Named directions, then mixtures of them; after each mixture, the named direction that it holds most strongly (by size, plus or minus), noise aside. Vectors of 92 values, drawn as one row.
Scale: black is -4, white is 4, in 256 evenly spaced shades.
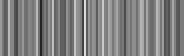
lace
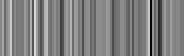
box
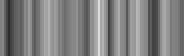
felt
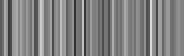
lace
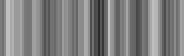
felt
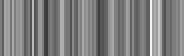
box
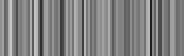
box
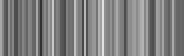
lace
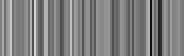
box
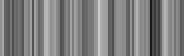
felt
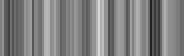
felt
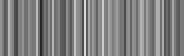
lace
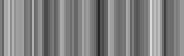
felt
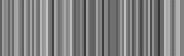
lace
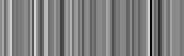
box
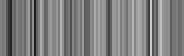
box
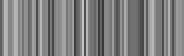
lace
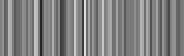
lace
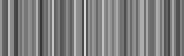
lace
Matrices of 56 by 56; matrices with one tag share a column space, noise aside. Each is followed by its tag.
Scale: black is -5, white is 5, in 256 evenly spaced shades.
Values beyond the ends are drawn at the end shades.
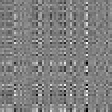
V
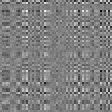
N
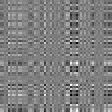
V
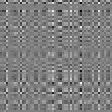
N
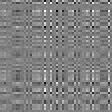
N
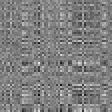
V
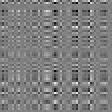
N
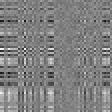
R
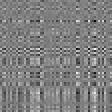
R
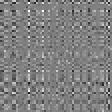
N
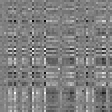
R
